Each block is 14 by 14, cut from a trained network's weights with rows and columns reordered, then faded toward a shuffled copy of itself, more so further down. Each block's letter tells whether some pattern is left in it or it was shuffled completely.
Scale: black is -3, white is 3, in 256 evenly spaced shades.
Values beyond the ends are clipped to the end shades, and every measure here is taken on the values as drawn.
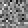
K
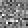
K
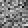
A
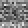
A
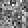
K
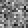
A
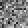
K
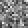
K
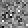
K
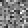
K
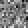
K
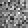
K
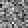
K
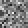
K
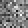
A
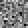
K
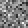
K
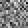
A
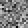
K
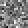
K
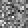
K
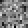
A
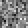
K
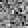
K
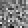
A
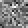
K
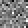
K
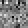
A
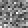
K
